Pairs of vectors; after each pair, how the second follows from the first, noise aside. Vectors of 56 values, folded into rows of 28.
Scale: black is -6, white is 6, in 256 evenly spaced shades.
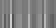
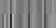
negated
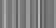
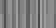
negated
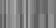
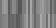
reversed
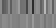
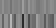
reversed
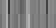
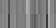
reversed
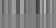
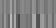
reversed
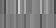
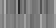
negated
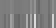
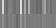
reversed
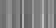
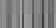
negated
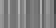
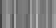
reversed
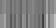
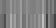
negated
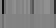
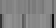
reversed
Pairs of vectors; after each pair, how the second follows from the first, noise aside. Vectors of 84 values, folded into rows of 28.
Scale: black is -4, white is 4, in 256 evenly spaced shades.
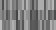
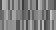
shuffled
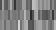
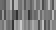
shuffled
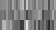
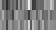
reversed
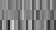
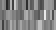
shuffled
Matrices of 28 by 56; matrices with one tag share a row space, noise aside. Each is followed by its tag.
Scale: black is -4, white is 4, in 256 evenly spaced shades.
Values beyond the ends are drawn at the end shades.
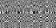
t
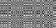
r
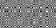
t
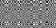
t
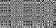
r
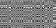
r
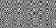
t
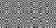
t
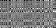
r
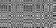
r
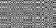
r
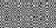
t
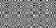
t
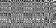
r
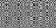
t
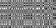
r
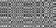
r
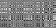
r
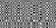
t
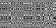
r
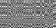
r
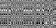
r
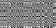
r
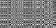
r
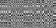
r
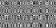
t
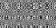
t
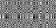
t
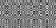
t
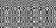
t
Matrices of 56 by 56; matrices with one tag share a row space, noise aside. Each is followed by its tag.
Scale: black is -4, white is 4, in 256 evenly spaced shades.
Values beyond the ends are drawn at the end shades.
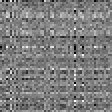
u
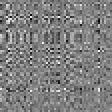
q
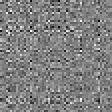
q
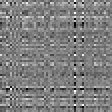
u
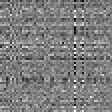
u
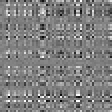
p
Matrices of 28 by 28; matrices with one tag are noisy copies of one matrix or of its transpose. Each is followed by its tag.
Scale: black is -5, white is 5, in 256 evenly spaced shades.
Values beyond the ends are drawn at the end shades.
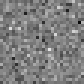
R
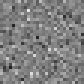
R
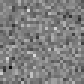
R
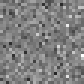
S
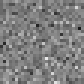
S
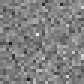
S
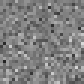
S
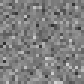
S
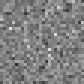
R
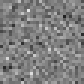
R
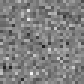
R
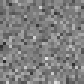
S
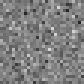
R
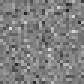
R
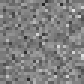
S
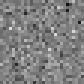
R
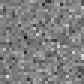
S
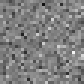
S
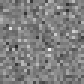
R
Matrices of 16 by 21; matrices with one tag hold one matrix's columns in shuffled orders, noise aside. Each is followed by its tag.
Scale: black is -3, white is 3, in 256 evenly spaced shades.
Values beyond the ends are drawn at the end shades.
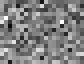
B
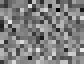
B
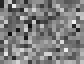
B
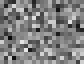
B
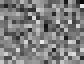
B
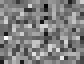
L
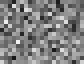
B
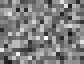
L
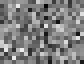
L
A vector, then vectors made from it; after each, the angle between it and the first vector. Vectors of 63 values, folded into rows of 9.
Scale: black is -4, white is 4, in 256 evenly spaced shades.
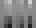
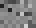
orthogonal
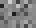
orthogonal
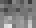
nearly opposite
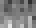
nearly opposite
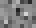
orthogonal
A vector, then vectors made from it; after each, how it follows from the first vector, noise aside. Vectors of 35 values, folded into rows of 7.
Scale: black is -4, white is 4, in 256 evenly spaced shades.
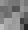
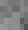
shrunk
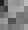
reversed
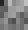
reversed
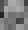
wrapped around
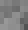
shrunk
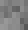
shrunk
